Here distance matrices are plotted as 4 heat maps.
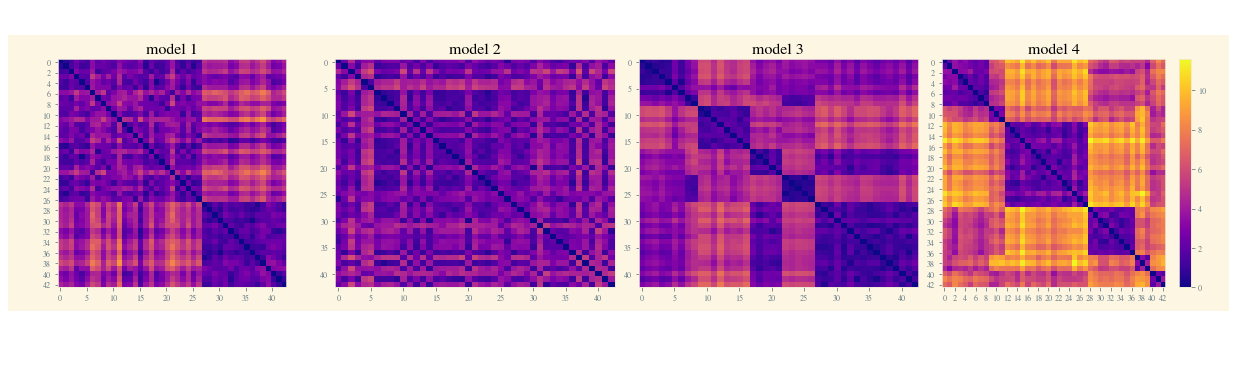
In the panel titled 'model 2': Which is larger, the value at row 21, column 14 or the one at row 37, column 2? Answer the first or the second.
the second
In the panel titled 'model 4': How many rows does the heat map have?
43
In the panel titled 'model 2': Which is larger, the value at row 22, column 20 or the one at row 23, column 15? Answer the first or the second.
the first
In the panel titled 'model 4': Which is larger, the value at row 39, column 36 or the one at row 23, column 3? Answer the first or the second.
the second
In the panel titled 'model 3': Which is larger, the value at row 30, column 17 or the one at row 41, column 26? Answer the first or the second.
the second
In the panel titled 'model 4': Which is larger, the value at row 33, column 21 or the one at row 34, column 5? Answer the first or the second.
the first
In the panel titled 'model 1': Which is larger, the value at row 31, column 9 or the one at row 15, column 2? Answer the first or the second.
the first
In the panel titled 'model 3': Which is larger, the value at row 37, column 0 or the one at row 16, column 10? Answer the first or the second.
the first
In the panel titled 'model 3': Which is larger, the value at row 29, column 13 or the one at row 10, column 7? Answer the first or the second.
the second
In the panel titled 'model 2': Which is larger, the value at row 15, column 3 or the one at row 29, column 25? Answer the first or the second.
the second
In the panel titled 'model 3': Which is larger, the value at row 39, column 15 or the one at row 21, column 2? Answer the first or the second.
the first
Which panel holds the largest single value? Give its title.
model 4
